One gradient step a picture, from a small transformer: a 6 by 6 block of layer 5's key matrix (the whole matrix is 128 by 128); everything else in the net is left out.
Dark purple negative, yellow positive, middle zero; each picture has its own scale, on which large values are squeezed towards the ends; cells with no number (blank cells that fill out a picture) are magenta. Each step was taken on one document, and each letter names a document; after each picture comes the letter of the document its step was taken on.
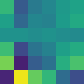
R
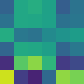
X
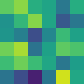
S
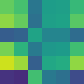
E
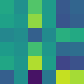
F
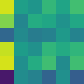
S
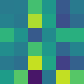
F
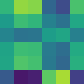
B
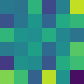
B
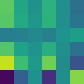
R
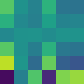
R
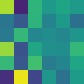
B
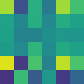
X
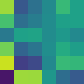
X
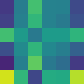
E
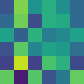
E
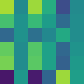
B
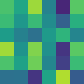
S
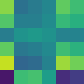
X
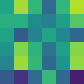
S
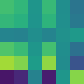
R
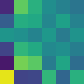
X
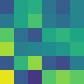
E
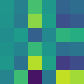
F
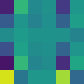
X
